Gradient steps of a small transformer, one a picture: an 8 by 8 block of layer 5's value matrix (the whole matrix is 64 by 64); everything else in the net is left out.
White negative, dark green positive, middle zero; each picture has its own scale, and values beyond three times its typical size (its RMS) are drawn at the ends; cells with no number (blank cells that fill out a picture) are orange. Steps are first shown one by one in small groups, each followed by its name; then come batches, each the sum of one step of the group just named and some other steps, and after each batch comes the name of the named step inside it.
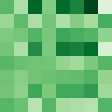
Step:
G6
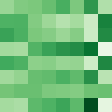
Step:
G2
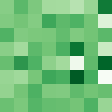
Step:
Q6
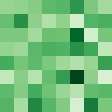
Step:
G2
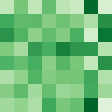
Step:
G2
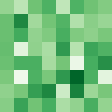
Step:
Q6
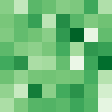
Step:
G2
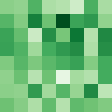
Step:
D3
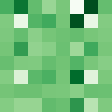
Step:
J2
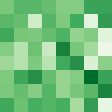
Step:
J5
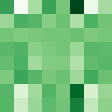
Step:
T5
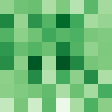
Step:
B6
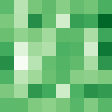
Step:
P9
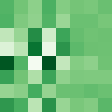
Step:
P9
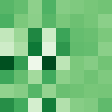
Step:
B6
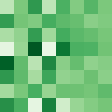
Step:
B6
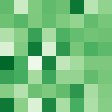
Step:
T5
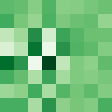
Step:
D3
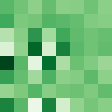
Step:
B6
